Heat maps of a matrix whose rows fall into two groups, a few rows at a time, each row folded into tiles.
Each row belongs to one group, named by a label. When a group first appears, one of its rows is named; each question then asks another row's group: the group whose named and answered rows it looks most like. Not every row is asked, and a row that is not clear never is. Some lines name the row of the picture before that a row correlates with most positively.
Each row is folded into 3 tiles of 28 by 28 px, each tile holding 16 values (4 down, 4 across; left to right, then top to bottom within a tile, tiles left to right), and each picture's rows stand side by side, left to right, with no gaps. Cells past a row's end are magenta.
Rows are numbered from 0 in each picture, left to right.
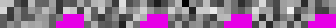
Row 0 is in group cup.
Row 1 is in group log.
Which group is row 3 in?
log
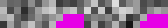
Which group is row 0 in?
cup
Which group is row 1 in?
cup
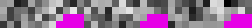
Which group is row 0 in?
cup
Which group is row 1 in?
log
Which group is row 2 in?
cup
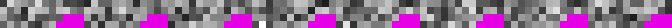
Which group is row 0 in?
log
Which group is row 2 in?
cup
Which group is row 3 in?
cup
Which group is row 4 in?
cup
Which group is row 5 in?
cup
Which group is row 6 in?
cup
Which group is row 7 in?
log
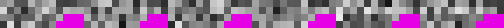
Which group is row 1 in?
log
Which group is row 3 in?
cup
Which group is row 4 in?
log
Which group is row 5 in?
log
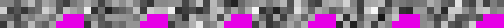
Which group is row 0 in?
cup
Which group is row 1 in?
cup
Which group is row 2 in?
cup
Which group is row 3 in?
cup
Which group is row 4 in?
log
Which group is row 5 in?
log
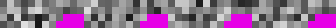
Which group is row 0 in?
log
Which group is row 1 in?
log
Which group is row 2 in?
log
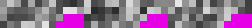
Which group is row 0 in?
cup
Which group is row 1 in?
cup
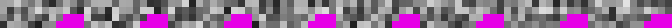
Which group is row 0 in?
log
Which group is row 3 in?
cup
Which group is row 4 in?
cup
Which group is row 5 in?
log
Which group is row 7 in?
log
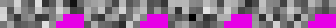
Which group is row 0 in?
log
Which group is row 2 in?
log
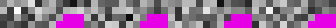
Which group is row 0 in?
cup
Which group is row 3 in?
cup
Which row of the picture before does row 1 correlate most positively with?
3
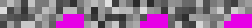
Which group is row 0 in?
cup
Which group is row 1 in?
log
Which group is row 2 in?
cup
